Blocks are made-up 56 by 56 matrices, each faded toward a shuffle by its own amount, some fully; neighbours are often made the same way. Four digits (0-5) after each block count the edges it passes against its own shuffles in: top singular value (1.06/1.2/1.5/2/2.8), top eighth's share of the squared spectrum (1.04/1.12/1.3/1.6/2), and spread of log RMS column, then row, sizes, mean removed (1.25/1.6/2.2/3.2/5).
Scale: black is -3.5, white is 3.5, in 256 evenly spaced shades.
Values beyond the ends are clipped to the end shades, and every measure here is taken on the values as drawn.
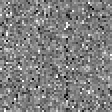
1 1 2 0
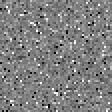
0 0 0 0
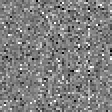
1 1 2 0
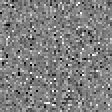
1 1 2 0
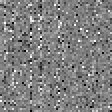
2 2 2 0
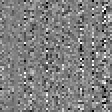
2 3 4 0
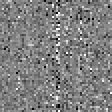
2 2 3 0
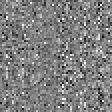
1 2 3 0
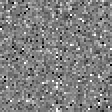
1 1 1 0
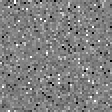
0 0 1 0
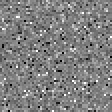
0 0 1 0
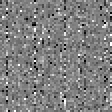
2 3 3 0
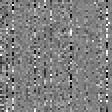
3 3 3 0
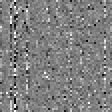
3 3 3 0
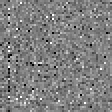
2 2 1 0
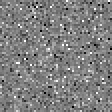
0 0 0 0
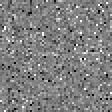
1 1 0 0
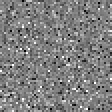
0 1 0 0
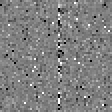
3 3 1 0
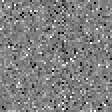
1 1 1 0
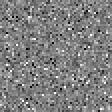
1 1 0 0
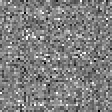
3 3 1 1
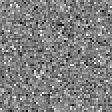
0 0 0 0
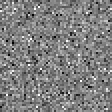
2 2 0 0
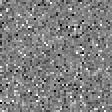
1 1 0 1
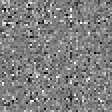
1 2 2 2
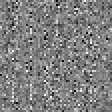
1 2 3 0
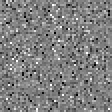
0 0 1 0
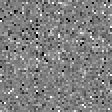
2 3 1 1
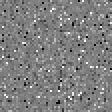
0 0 0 0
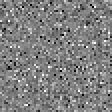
1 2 0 0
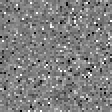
1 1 0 0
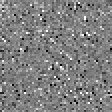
1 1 0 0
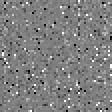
2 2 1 0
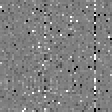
4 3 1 0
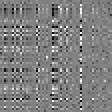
5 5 4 3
